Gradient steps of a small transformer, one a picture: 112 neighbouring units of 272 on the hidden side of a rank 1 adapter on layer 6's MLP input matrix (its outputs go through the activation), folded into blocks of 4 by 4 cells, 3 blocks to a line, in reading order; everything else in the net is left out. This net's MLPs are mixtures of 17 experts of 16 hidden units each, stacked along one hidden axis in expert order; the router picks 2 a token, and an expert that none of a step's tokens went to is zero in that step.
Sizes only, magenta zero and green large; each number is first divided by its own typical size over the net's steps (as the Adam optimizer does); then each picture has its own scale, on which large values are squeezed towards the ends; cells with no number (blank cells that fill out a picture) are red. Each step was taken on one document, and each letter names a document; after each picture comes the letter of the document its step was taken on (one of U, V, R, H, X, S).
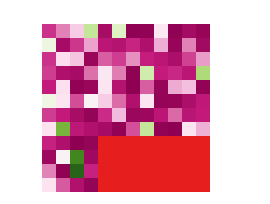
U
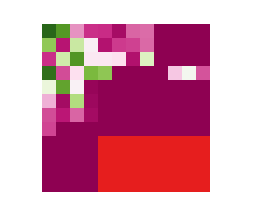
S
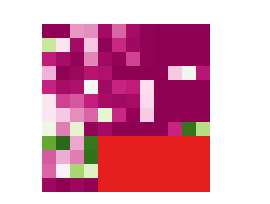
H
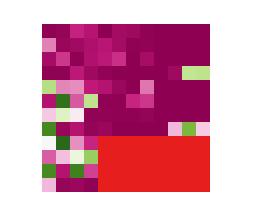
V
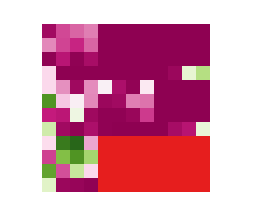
V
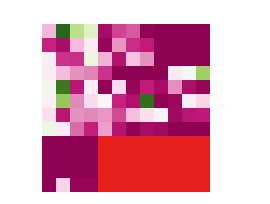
U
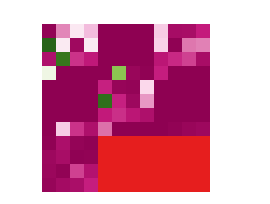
U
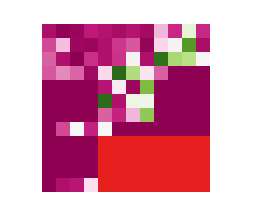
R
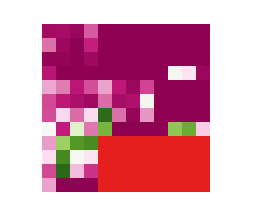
H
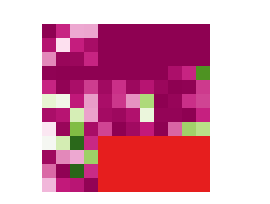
V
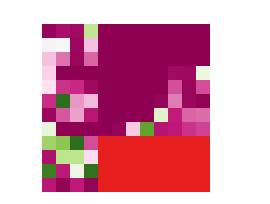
V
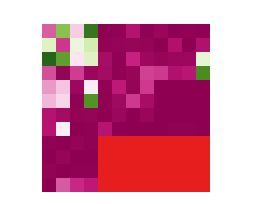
U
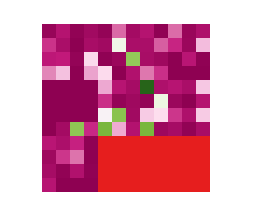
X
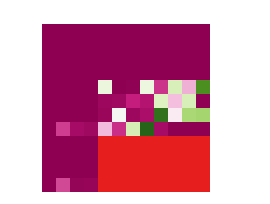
X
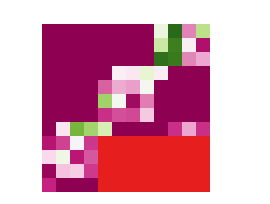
R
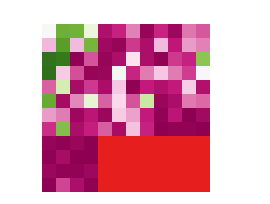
U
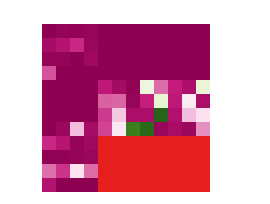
X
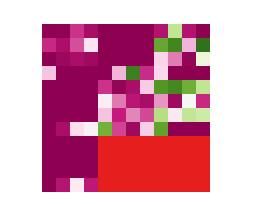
R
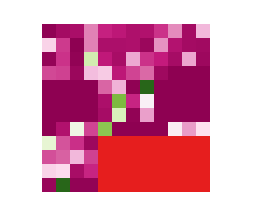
X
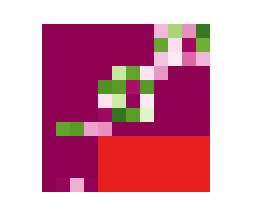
R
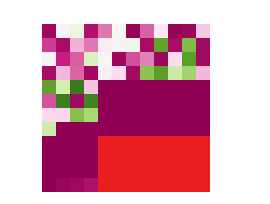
S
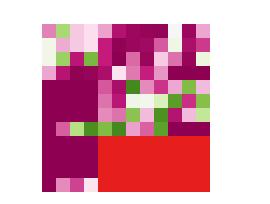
R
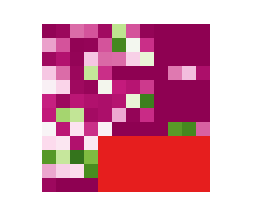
H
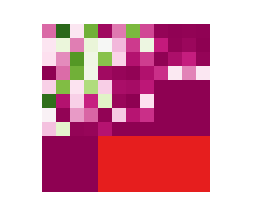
S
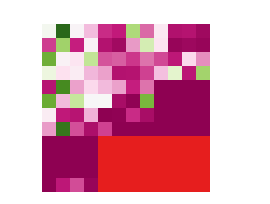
S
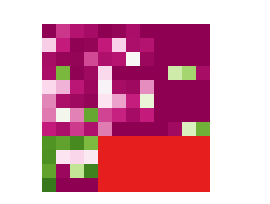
H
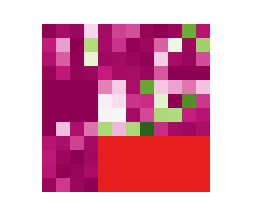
X
